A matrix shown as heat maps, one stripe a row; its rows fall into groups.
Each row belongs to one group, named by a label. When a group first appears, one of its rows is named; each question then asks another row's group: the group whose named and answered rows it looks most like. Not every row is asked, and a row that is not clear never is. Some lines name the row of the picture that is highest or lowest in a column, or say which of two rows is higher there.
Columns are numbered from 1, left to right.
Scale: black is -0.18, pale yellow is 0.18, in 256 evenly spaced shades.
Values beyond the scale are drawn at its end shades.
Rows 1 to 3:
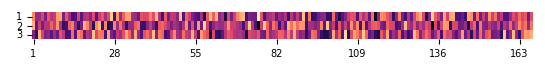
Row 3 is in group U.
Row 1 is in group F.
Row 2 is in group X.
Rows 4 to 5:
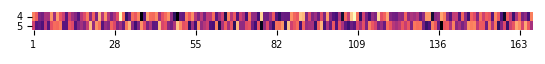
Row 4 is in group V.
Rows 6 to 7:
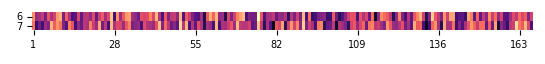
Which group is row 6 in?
F
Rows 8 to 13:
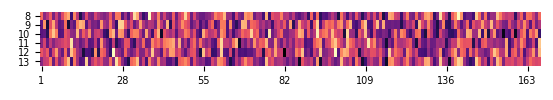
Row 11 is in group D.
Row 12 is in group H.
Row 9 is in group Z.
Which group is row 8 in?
F
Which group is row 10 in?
Z
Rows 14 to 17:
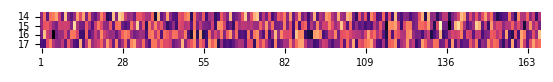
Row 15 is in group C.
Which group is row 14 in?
Z
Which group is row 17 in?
U
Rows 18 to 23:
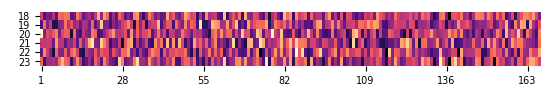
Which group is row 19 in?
D
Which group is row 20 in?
F
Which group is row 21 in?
U
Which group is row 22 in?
H
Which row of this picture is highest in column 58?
19
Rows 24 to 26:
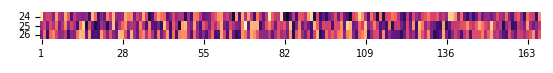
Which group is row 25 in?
Z
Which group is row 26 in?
Z
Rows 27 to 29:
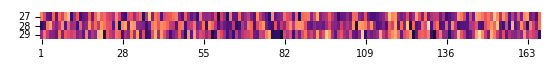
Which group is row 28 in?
U
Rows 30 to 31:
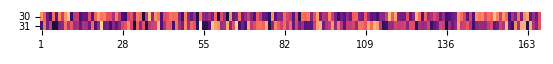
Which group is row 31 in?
D
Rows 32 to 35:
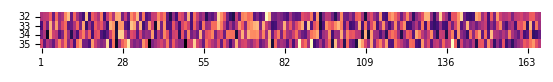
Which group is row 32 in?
F
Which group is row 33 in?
Z
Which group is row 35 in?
X
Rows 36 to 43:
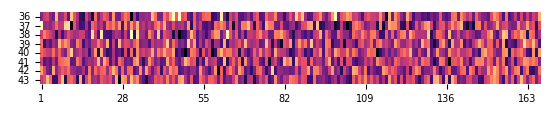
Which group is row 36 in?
H
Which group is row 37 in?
F
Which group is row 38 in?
D
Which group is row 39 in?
X
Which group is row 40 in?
D
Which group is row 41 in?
X
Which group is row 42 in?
V
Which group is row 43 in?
U
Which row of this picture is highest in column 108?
38
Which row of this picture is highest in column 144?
42
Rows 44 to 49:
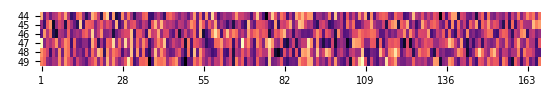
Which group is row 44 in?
X
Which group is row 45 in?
U
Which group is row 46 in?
D
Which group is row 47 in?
F
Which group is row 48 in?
C
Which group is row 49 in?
V
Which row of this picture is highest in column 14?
45
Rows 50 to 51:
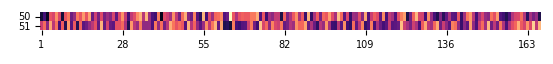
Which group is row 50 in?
Z
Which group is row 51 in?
U
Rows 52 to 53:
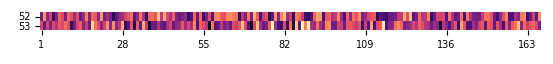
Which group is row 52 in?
D
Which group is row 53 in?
X
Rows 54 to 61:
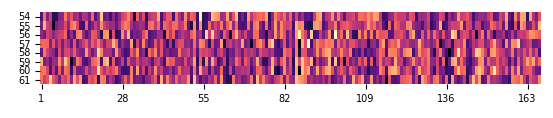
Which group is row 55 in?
H
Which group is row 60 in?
C
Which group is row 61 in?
U
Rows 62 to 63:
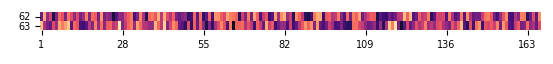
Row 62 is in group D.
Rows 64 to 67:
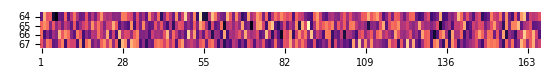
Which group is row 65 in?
C
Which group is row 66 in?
X
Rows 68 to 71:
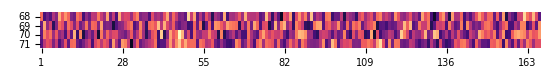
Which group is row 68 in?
X
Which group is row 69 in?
D
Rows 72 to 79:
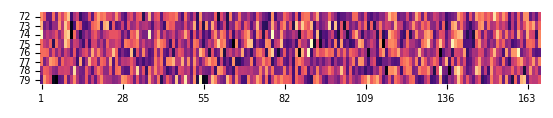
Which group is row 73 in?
X
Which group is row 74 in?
F
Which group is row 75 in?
F
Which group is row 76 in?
C
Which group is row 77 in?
U
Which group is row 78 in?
C
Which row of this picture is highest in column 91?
75
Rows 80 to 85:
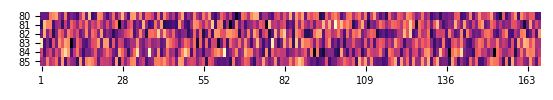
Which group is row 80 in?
Z
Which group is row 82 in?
D
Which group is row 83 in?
X
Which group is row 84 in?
F
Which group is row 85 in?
U
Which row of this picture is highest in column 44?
83
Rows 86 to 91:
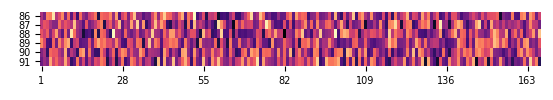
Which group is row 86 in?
U
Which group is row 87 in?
C
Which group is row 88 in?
H
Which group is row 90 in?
Z
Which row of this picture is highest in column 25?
88
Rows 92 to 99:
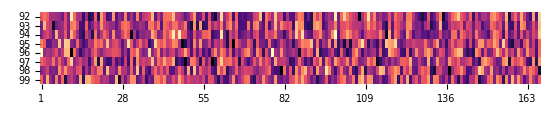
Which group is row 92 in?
H
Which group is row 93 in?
H
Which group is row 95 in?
V
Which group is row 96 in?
F
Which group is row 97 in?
D
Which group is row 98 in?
C
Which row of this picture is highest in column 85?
99
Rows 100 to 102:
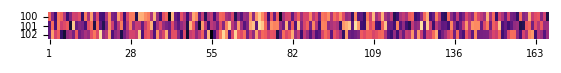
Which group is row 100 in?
Z
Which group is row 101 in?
Z
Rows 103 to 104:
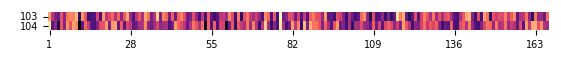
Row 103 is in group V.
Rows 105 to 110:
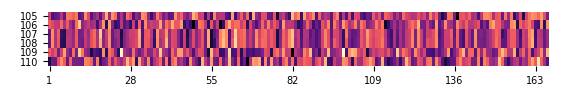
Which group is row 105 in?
X
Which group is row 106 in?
D
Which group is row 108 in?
D
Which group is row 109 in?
H
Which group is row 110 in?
Z
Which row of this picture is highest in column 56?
105
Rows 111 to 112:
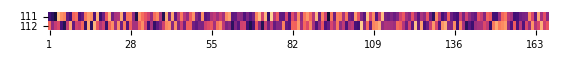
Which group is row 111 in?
Z
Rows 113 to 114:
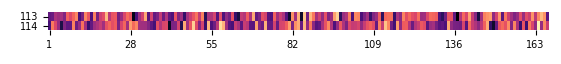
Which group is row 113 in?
X
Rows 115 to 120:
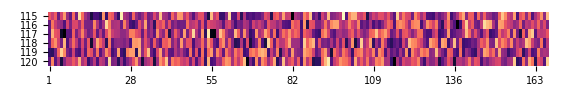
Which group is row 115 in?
H
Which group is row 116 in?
C
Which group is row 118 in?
U
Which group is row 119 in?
Z
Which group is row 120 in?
D
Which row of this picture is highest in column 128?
118
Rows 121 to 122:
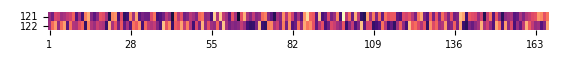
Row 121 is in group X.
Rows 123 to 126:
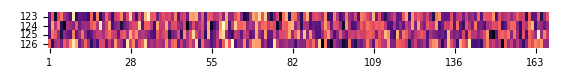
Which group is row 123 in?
Z
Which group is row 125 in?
H
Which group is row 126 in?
F
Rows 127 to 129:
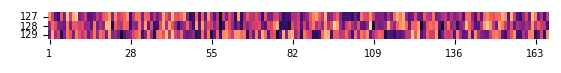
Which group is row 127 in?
V
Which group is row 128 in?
C
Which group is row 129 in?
D
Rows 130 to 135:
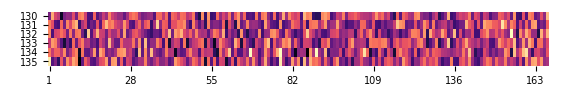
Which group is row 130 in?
H
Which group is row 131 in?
V
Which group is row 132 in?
U
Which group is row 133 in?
H
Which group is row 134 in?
F
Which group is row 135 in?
X
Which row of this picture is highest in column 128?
132
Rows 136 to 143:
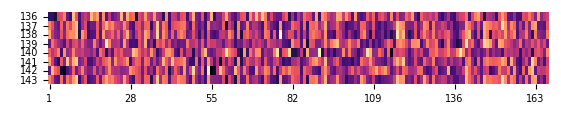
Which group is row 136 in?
Z
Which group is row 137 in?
V
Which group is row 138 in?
V
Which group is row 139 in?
C
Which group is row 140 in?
F
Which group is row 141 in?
V
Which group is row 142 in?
H
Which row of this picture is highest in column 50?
141
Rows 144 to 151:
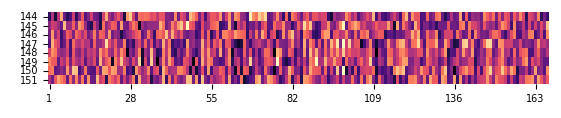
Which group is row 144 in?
Z
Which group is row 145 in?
H
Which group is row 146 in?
D
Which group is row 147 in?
C
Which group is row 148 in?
C
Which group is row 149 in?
C
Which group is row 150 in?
V
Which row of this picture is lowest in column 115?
150
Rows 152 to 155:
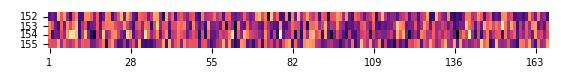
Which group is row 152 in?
Z
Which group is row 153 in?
V
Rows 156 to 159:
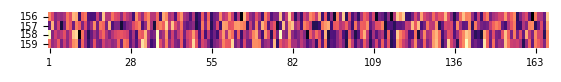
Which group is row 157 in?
D
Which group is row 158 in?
F
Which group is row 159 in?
F
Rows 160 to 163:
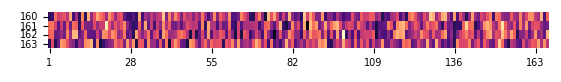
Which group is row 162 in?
V
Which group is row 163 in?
Z
